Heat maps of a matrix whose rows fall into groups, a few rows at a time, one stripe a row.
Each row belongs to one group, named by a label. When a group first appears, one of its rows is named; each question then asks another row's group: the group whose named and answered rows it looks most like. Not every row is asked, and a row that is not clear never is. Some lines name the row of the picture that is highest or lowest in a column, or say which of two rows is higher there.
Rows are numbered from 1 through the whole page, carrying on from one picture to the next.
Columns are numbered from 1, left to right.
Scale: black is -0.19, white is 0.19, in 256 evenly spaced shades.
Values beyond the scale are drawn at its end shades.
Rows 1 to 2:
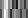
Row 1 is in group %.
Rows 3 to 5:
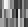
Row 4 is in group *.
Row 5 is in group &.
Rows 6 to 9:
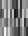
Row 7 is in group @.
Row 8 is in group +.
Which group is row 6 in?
*
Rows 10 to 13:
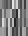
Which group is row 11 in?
*
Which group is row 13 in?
*
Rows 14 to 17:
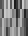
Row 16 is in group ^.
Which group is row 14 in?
@
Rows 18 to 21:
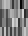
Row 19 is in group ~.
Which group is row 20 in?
+
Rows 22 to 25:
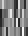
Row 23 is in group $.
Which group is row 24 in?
+
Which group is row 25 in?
~
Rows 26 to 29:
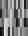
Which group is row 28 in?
%
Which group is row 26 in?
+
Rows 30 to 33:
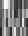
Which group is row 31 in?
@
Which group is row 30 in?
%
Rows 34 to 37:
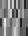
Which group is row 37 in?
^
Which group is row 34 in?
+
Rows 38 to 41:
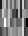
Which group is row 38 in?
~
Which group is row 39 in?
*
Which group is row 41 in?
~
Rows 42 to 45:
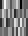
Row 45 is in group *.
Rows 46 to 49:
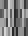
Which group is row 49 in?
%
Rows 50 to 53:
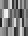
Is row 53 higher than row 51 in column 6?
Yes
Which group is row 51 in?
%
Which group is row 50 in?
*
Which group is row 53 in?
&
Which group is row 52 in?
^
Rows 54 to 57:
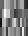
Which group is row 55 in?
%
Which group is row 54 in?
%
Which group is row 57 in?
~
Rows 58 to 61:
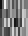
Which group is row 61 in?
+
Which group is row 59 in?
$
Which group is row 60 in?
@
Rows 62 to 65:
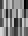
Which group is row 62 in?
~
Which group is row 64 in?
@
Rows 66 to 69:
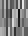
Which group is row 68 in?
+
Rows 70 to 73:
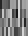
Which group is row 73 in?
@
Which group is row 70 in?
$
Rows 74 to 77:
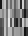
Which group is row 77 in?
~
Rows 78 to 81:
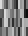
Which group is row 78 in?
&
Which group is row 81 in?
+
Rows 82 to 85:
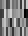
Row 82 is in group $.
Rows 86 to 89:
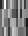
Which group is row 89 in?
^
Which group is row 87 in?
*
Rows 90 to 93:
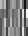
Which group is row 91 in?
$
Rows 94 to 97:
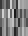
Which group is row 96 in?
+
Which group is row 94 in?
$
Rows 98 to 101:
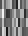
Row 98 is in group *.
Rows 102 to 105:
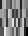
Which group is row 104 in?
+
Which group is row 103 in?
*
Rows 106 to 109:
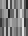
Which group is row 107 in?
^
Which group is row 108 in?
~
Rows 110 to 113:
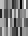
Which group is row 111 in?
+
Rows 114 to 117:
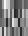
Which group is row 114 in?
%
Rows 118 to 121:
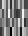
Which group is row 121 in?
@
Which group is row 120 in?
~
